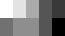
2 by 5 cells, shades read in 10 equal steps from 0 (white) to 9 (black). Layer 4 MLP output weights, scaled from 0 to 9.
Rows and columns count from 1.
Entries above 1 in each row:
3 5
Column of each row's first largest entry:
5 5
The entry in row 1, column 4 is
6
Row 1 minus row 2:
-5 -3 -1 0 -2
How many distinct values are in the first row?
5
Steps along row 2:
down same up up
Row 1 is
0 1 3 6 7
